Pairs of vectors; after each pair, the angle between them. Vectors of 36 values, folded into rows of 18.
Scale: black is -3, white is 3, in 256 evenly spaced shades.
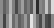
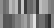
partly aligned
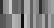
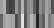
partly opposed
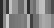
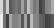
nearly opposite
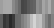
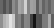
nearly opposite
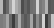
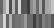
orthogonal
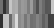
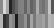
nearly opposite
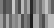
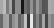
partly opposed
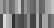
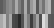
partly aligned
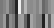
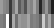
partly opposed
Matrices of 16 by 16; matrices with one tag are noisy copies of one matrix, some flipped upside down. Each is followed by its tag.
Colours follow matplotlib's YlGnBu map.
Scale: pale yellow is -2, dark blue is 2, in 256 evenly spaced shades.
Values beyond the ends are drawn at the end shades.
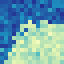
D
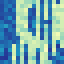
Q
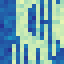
Q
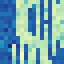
Q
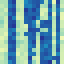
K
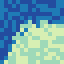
D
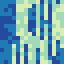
Q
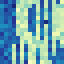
Q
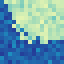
D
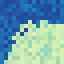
D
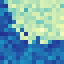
D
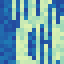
Q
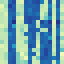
K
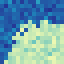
D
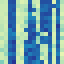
K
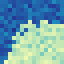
D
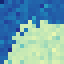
D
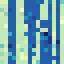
K
